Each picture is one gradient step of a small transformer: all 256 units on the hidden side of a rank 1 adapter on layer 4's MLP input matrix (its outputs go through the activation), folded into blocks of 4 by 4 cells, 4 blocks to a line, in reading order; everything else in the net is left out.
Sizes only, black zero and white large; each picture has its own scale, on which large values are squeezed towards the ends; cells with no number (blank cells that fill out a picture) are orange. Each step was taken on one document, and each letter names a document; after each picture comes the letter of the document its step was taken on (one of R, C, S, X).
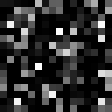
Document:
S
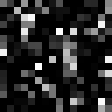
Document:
S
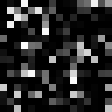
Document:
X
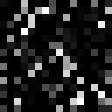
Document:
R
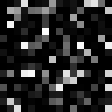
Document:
X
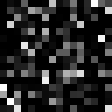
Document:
X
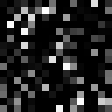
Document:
R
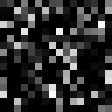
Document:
S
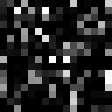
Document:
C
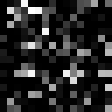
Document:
X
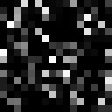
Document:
C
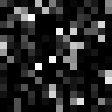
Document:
S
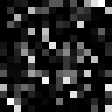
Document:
X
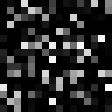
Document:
X
